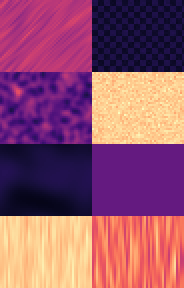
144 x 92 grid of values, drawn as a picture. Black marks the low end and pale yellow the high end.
The table splits into 4 rows of 2 panels. Panel 1,1: middling, slanting up to the right, faint in contrast. Panel 1,2: very low, checkered, faint in contrast. Panel 2,1: low, blotchy. Panel 2,2: very high, fine-grained, faint in contrast. Panel 3,1: very low, smooth, faint in contrast. Panel 3,2: low, flat. Panel 4,1: very high, streaked downward, faint in contrast. Panel 4,2: high, streaked downward.
